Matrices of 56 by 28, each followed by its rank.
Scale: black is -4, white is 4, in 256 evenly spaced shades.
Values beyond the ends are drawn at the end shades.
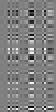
one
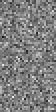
full rank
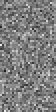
full rank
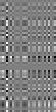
one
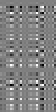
one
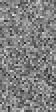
full rank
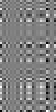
one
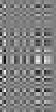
one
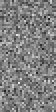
full rank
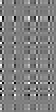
one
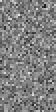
full rank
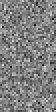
full rank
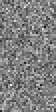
full rank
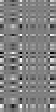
one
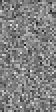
full rank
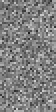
full rank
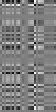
one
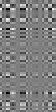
one
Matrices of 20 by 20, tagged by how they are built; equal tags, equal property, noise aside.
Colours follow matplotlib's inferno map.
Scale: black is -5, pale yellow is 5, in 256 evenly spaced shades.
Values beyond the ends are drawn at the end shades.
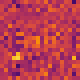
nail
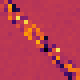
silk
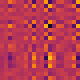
nail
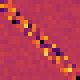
silk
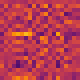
nail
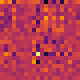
nail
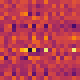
nail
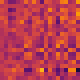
nail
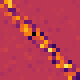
silk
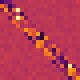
silk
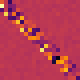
silk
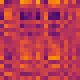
nail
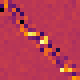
silk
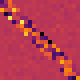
silk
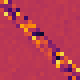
silk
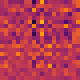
nail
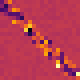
silk
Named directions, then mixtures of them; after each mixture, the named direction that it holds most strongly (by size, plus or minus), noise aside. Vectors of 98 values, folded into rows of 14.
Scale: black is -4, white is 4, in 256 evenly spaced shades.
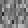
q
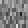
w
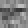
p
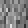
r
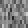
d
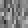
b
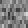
d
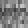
q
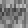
q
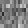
q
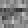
p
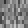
q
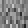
w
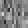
b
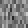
d
